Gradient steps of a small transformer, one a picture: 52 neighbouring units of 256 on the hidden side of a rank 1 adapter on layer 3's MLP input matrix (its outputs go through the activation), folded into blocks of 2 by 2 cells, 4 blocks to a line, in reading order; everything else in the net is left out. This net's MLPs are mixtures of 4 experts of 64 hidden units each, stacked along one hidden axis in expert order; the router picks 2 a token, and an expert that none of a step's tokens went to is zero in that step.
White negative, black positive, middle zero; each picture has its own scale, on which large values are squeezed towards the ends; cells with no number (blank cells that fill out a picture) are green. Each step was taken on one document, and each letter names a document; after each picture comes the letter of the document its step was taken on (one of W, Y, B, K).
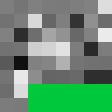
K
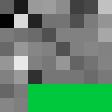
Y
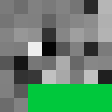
K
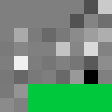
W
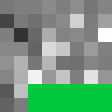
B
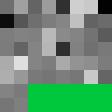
Y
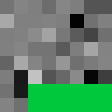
B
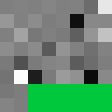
B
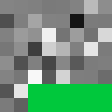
B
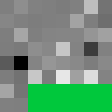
W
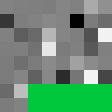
B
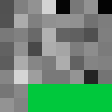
Y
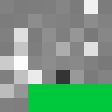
W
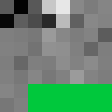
Y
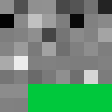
Y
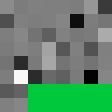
B
